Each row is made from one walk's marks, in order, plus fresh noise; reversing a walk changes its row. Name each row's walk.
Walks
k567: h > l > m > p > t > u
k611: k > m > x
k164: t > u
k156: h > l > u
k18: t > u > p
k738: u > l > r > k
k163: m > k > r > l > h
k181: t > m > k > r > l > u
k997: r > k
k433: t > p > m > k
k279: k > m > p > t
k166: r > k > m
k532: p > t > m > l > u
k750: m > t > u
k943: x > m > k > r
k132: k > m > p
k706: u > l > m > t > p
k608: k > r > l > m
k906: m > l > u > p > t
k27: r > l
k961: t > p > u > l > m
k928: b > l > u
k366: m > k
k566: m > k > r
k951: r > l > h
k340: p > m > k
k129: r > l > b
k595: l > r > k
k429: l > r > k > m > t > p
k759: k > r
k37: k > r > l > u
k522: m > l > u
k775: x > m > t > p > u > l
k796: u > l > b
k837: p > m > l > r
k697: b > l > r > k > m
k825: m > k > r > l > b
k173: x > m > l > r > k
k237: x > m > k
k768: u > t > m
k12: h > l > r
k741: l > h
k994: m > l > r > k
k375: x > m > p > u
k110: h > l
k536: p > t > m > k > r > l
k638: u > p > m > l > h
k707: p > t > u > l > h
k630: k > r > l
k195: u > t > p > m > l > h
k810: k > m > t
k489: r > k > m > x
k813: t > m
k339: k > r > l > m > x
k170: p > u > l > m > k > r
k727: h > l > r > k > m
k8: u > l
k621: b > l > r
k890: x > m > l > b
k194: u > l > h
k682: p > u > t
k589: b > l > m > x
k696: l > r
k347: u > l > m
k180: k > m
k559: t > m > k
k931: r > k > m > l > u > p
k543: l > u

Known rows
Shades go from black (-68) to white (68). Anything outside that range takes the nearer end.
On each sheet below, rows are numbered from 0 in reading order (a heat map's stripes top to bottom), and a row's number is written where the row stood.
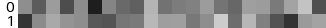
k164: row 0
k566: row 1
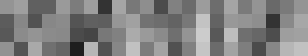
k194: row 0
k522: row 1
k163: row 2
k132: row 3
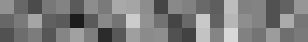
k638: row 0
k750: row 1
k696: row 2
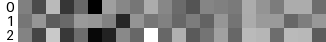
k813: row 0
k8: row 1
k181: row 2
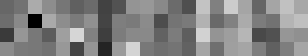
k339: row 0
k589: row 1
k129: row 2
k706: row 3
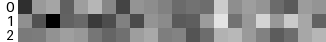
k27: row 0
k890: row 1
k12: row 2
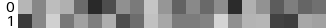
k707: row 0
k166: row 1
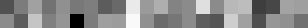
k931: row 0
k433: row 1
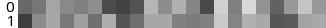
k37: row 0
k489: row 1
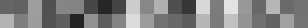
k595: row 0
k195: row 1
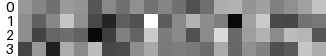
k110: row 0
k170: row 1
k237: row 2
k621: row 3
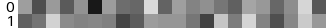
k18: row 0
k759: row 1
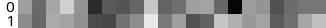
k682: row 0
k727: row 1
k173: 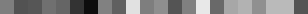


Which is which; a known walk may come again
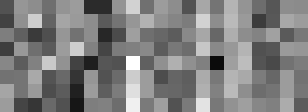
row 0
k738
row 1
k997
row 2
k543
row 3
k129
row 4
k170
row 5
k768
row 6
k195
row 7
k375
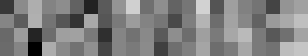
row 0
k994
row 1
k180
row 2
k796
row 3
k589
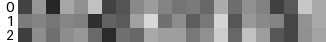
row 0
k621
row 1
k906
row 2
k825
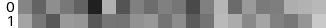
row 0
k611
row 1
k156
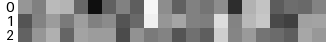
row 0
k532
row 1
k931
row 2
k951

